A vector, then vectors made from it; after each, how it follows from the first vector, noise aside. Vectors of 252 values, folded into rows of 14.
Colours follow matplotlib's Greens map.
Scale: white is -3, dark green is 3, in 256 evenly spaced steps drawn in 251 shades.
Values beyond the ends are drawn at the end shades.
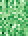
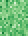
shrunk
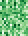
negated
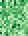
negated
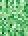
copied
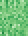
shrunk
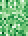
copied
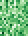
copied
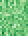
shrunk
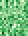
copied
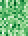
negated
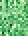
copied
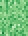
shrunk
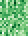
negated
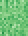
shrunk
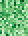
negated
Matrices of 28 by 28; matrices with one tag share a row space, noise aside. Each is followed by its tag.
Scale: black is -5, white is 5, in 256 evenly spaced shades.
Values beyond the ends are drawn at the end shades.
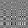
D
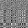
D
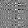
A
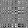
A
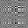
A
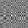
D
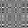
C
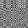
D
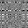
C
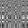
C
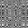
C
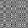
D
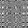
C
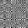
D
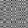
D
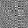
A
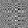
A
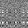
C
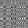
D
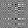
A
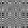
C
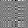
A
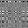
C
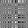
A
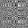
A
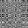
C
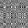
D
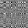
D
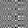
A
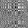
A
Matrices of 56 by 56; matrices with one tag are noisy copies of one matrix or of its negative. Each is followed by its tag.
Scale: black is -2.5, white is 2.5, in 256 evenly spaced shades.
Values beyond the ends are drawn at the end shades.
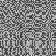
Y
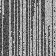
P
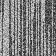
P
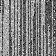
P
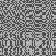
Y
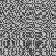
Y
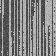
P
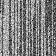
P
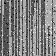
P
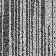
P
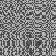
Y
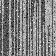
P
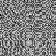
Y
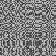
Y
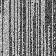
P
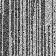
P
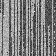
P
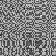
Y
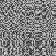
Y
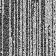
P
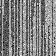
P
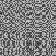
Y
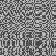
Y
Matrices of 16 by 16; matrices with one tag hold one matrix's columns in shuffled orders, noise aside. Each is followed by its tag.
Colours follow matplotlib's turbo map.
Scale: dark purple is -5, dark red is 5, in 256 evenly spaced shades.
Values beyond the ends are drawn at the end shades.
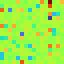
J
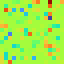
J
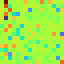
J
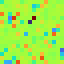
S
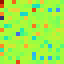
J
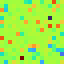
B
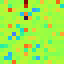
J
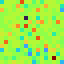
B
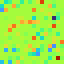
B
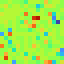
S
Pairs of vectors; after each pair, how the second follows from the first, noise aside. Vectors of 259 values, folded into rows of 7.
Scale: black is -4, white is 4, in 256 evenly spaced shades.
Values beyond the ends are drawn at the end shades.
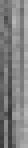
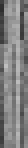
wrapped around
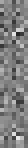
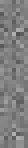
shrunk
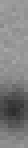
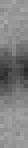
wrapped around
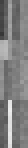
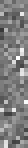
shuffled
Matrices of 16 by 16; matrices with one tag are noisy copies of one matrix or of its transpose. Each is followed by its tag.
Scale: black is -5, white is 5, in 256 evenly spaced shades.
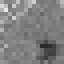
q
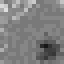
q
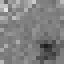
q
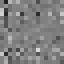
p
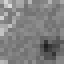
q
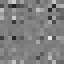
p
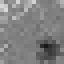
q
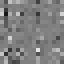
p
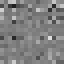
p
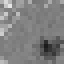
q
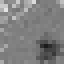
q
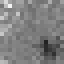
q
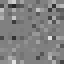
p
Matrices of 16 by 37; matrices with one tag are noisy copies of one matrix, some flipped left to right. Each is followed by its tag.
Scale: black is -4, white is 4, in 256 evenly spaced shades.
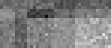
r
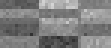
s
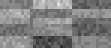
s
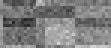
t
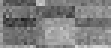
t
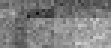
r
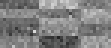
s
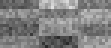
s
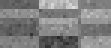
s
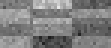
s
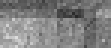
r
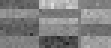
s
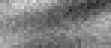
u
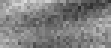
u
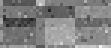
t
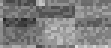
t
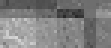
r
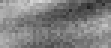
u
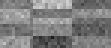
s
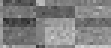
t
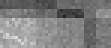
r
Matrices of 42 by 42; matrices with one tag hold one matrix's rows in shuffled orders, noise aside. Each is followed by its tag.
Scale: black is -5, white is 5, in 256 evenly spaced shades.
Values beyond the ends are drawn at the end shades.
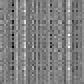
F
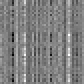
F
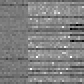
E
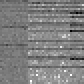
E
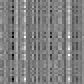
F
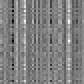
F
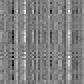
F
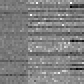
E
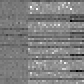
E
